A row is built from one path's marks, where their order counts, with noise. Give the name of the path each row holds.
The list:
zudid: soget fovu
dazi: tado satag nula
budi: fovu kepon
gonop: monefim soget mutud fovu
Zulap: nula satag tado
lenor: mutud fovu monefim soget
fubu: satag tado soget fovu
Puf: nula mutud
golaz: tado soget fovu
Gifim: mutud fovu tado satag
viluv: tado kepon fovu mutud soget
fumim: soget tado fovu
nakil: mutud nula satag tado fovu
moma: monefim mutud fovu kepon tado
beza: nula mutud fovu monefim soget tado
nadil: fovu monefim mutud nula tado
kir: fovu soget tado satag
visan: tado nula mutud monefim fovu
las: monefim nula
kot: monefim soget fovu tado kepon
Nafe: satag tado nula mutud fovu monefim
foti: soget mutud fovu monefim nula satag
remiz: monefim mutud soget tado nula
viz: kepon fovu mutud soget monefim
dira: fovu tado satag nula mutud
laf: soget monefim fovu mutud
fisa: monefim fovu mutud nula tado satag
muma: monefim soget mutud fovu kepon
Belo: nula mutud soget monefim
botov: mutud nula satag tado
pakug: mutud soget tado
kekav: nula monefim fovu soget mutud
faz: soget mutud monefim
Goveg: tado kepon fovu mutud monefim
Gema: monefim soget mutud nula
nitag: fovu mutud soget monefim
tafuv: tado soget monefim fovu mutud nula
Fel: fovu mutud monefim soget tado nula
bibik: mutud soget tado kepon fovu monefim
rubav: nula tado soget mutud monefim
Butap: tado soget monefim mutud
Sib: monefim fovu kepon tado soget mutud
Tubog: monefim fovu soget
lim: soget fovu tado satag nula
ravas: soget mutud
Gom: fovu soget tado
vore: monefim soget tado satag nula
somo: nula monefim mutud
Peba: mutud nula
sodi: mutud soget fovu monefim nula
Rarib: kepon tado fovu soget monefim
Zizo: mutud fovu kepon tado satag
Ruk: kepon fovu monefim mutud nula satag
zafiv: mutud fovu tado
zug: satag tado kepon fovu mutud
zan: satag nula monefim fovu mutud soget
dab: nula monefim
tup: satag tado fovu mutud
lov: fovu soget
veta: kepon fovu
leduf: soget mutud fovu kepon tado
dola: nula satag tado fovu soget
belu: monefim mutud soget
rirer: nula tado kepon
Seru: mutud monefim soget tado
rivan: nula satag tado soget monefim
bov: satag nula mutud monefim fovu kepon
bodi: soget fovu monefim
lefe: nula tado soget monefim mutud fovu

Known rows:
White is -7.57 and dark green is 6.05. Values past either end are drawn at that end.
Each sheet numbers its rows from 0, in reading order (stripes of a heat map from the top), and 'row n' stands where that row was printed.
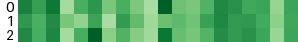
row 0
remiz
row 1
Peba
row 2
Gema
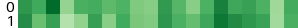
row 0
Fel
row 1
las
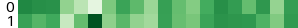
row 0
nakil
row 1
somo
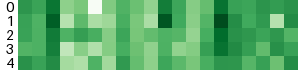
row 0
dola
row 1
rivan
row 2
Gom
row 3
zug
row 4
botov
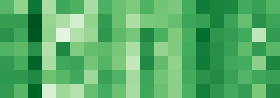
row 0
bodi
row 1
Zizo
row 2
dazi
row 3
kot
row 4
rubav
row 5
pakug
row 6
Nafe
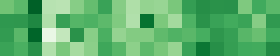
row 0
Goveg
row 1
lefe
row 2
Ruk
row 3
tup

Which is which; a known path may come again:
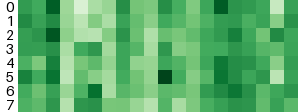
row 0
dazi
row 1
botov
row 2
Zizo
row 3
Seru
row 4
dab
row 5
vore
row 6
ravas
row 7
muma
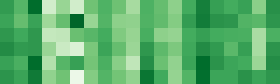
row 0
Nafe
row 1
Puf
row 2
visan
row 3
nakil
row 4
rubav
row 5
dola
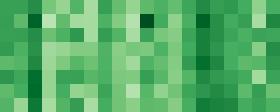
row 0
Peba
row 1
rivan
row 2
pakug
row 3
dira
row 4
rirer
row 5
Fel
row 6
bibik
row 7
bodi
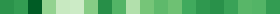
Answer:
Gifim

